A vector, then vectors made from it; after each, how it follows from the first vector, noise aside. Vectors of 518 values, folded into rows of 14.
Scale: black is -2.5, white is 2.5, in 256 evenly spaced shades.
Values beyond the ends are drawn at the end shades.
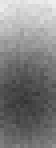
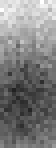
copied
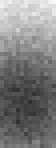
copied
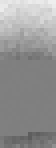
partly zeroed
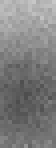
shrunk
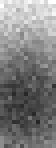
copied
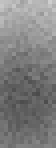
shrunk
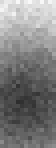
copied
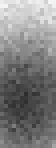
copied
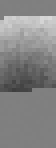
partly zeroed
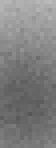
shrunk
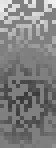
partly zeroed
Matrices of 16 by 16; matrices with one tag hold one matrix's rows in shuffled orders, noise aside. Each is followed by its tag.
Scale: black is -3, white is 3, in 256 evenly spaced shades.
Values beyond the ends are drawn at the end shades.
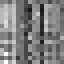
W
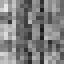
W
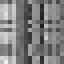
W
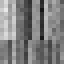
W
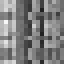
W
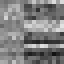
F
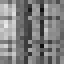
W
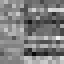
F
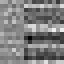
F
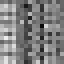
W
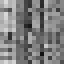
W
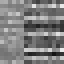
F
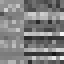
F
